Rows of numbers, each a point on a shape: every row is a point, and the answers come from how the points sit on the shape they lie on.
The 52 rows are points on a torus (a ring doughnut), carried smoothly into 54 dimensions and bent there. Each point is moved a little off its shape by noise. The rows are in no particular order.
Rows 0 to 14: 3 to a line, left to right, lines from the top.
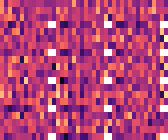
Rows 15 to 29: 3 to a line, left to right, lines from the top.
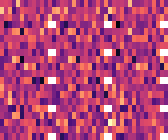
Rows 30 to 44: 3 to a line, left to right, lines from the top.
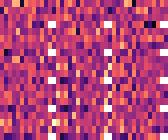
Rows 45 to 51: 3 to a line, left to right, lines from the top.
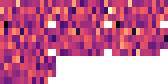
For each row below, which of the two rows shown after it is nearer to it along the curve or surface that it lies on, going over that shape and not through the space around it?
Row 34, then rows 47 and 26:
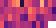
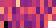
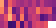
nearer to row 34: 26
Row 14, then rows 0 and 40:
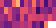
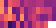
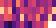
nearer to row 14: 0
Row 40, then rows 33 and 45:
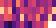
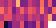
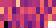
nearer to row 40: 45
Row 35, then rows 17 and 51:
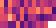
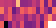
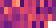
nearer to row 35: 51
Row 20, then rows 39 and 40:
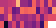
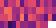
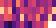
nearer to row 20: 40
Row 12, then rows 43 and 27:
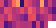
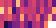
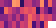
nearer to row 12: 27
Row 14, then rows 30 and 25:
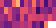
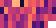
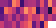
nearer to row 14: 25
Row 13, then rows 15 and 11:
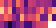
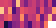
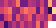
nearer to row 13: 15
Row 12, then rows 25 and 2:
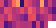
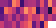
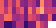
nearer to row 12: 25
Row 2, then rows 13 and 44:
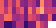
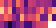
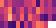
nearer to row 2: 44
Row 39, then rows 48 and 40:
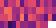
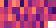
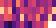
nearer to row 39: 48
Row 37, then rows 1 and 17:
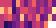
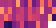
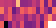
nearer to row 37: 17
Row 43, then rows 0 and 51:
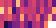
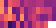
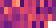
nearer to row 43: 0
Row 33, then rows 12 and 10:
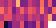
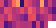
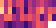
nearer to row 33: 10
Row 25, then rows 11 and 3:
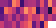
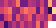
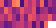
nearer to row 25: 3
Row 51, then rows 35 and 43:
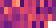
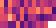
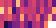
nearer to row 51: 35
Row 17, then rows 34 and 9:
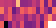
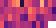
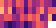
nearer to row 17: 9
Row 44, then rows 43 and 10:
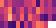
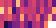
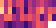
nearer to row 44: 10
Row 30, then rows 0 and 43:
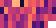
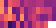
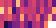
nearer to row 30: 0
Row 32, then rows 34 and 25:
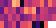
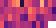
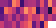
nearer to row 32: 25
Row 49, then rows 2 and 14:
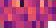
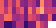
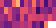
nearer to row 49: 14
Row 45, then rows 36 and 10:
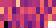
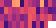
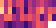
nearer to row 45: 10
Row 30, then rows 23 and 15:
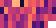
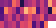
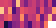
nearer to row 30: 23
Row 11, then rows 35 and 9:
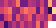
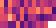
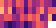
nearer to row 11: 9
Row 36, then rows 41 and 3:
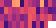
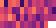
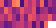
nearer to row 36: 3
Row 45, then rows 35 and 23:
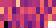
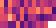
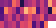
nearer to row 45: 23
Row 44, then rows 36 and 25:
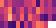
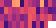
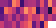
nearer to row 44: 36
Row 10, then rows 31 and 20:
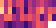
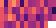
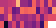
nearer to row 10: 20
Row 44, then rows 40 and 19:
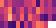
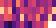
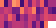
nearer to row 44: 19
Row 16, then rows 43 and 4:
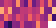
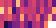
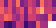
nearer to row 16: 4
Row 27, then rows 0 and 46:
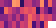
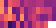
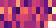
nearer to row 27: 0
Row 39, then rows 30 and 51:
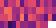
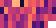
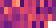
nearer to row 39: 51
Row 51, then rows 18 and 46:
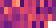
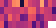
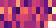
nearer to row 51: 18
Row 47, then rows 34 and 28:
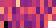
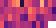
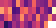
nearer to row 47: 28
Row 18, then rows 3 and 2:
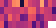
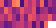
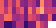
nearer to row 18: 3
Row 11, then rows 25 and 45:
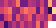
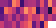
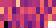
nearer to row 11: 45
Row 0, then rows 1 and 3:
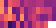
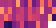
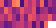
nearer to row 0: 3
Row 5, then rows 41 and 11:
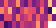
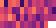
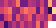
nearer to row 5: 11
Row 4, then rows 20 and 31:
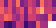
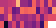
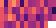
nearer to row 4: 20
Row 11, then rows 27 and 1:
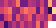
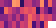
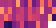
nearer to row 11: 1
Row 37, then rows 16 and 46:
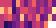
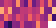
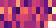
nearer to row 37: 46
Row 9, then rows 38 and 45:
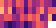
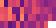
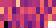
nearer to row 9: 45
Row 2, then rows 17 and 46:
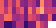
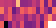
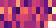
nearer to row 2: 17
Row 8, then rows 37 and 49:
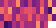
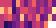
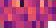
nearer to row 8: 37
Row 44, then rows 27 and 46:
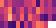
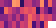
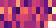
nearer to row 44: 27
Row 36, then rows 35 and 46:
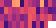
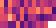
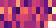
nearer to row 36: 35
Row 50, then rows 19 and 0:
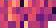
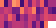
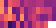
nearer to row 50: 19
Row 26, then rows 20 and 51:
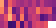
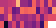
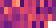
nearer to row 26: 51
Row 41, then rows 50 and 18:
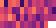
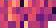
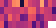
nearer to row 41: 50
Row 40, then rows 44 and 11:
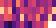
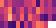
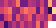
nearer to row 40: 11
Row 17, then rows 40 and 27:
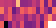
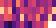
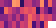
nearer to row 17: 40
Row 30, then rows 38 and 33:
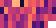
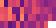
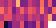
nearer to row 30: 38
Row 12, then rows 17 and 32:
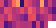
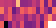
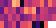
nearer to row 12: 32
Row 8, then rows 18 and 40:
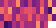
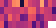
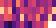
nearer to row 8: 40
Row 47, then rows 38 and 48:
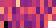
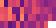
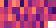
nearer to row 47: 38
